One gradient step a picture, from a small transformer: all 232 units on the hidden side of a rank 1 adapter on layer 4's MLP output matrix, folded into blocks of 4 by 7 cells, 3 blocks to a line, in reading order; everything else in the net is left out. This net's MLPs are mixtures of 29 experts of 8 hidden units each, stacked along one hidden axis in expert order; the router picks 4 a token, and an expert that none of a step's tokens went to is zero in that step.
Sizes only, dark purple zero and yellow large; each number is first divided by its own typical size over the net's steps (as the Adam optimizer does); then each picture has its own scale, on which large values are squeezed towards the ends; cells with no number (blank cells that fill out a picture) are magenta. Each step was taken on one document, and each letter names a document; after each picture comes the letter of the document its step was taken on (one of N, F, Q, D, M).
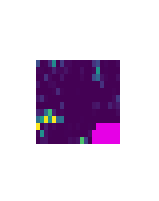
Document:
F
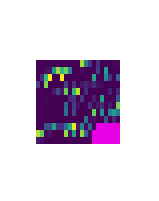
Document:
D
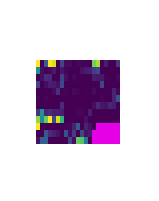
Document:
F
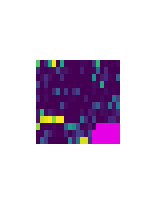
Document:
F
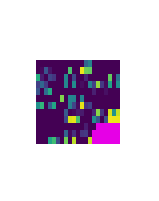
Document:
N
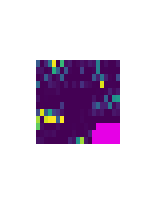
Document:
F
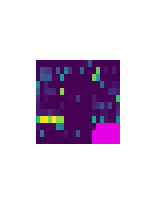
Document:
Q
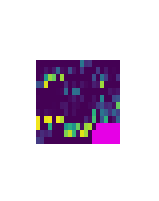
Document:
D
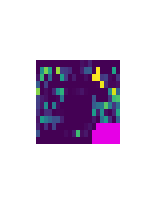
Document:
Q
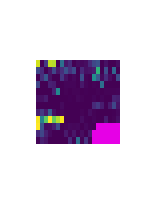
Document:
F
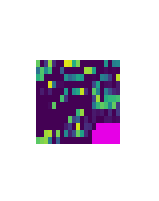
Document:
N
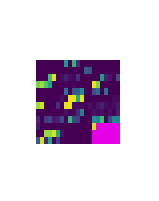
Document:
N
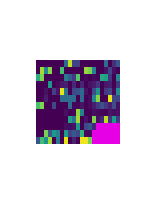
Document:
N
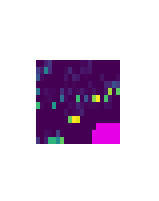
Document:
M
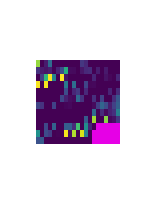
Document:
D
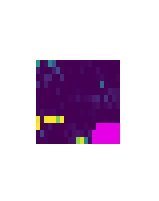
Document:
F
